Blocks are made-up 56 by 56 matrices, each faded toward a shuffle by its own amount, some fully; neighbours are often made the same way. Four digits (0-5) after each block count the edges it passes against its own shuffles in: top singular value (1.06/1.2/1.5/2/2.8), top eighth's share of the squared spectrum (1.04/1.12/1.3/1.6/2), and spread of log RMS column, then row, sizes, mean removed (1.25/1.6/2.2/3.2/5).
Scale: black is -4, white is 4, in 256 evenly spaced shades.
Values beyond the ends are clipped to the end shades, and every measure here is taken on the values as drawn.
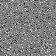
0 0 0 0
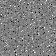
0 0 0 0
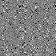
3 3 2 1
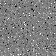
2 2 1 0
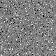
0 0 0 0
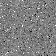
0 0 0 0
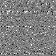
3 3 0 2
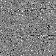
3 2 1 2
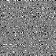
3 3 0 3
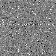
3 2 0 1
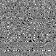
3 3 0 2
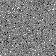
1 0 0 0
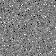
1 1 0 0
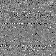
3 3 0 2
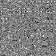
3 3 0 2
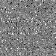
2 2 0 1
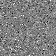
1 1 0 0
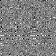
3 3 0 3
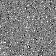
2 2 0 1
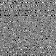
3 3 0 2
